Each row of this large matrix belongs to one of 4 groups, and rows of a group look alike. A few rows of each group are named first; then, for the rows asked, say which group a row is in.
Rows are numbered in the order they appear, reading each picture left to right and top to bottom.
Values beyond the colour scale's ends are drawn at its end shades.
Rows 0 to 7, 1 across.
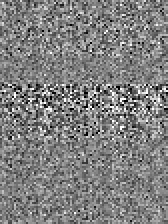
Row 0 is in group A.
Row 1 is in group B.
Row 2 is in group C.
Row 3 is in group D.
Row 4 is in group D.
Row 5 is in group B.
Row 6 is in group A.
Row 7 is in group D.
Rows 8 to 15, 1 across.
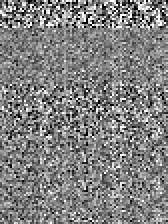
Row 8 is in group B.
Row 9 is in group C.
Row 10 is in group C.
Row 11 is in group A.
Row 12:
D
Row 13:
B
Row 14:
B
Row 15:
C
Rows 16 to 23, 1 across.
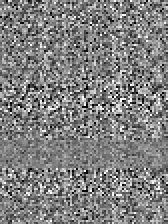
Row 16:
C
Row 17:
D
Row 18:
B
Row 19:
B
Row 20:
D
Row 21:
D
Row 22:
B
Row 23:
D
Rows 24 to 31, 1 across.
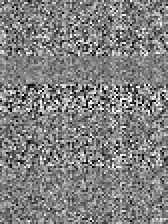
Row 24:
C
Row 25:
A
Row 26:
A
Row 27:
B
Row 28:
C
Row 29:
B
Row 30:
B
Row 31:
C
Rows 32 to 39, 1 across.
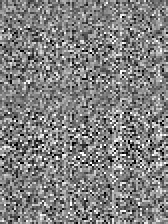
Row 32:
B
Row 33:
C
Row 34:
B
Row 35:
B
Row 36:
C
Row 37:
C
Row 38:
C
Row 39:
A
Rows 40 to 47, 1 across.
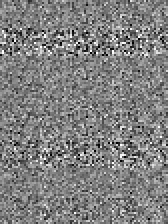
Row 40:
B
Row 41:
A
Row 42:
B
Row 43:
C
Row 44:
B
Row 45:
D
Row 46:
C
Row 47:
D
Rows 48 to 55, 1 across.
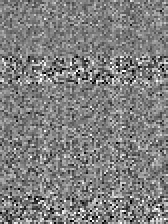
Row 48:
C
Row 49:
A
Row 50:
A
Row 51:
C
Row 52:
C
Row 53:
D
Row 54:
B
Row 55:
C
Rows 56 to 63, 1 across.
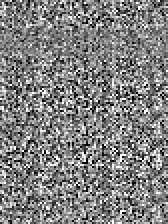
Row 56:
A
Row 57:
D
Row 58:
A
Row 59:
A
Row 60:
B
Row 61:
B
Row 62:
A
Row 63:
B
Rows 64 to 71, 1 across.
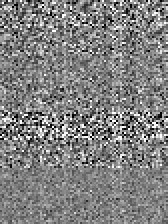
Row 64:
C
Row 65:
C
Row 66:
C
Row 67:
A
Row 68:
C
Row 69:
B
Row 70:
C
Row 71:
D
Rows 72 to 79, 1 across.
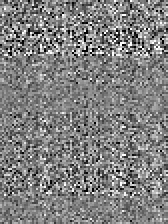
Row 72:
C
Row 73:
B
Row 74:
A
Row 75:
D
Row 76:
D
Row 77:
D
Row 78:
D
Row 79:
C
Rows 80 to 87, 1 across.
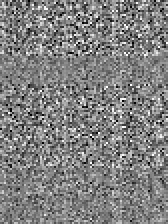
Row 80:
A
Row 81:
A
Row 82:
B
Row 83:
B
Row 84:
C
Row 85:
B
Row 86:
A
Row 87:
C
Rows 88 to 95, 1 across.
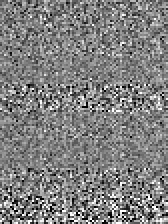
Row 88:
D
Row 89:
B
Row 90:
C
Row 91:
B
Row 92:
C
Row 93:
D
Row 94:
B
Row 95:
C
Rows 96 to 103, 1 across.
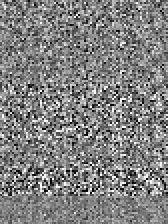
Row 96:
A
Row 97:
D
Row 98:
B
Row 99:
B
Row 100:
A
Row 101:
C
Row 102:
D
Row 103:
D
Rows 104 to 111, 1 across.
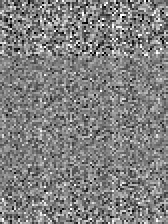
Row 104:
B
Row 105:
A
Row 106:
C
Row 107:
D
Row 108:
A
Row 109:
C
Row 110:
D
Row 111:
A
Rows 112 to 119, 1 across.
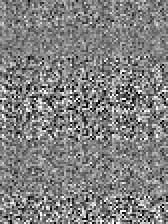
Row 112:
A
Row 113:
B
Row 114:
B
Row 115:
A
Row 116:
A
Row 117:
A
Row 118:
C
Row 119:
B
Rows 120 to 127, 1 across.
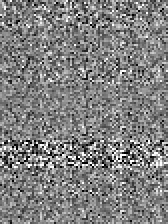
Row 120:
A
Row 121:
D
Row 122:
B
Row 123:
B
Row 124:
B
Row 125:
C
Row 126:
C
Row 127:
B
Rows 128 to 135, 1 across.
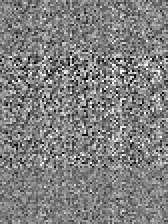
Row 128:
D
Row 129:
C
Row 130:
D
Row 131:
B
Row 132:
B
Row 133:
C
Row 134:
C
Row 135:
D
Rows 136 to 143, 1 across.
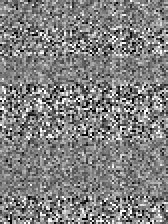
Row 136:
C
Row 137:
C
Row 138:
A
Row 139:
A
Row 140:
B
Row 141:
B
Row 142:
D
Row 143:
B
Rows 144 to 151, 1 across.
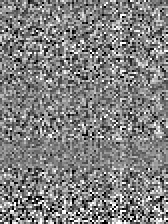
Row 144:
B
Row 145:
C
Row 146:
D
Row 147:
B
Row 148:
B
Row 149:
D
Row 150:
C
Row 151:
C
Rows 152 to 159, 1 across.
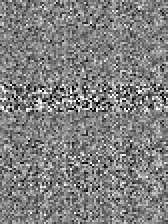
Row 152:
A
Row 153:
C
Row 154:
B
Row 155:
A
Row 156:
B
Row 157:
C
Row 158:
D
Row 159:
D
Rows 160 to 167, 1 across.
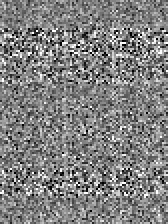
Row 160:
A
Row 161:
C
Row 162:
A
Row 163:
C
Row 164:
B
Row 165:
C
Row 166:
A
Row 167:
B
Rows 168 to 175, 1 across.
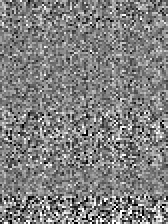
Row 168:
A
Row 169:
C
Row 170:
D
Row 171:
B
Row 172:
B
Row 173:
D
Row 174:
A
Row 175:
B
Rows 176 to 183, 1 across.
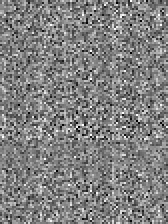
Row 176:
B
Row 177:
C
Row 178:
A
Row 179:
A
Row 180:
A
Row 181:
D
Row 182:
A
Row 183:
B
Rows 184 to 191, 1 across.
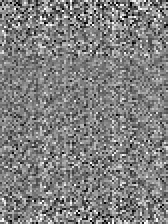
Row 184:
D
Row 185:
A
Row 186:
C
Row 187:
D
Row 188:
D
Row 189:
C
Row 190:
D
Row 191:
A
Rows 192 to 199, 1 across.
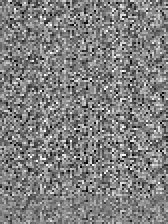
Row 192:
D
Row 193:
B
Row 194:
C
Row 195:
B
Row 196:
D
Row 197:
D
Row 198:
B
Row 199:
B
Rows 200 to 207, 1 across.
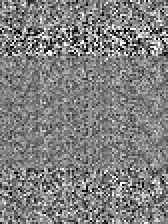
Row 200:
B
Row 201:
D
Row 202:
B
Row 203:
D
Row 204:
D
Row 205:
D
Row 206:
B
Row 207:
A
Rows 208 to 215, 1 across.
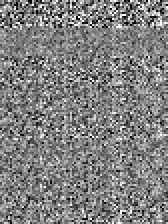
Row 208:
C
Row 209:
A
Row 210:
C
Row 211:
D
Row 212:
C
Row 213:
B
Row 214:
D
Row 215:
B
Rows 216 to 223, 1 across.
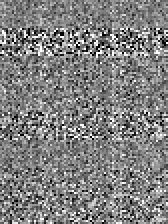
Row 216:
A
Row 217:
A
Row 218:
D
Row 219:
A
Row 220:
C
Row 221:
D
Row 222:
C
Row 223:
C
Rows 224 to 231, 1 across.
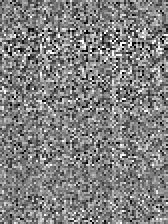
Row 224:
D
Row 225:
B
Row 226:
B
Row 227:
A
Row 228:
C
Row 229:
D
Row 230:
A
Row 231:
C
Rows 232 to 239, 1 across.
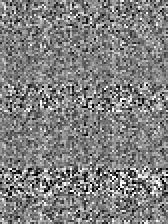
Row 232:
A
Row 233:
D
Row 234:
A
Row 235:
B
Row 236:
D
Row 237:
A
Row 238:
D
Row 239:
A
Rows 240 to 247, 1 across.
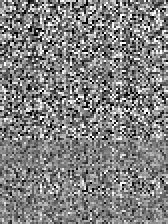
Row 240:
B
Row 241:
C
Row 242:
C
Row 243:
A
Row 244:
C
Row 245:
D
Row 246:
B
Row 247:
A
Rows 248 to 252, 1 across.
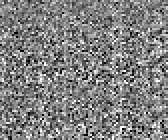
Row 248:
C
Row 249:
C
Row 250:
A
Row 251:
C
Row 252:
B
